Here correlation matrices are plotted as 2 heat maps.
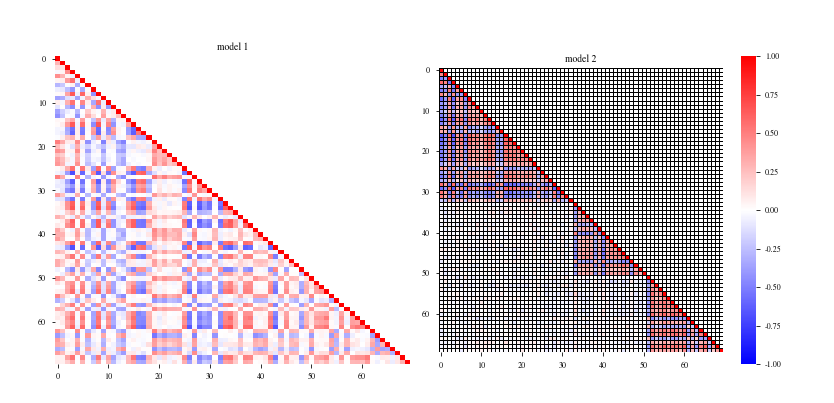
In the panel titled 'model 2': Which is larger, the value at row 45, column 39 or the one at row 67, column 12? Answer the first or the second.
the first
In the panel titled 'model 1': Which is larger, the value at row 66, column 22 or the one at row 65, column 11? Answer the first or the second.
the second
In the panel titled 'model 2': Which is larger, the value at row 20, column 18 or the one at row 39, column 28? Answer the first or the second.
the first
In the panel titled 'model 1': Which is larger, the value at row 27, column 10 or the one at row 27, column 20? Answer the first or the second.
the second
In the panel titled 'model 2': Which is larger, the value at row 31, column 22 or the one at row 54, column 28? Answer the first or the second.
the second
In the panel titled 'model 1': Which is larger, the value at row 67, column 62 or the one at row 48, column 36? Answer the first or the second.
the first
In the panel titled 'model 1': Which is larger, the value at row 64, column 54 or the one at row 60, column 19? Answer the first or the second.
the first
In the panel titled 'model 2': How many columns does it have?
70
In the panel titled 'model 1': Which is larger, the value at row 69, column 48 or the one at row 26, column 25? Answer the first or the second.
the first
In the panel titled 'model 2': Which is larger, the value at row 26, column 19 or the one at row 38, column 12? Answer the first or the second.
the first
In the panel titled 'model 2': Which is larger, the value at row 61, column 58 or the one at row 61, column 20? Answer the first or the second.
the second
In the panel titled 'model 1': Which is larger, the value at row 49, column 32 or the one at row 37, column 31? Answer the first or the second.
the second
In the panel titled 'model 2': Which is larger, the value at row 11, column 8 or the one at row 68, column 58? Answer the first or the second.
the second
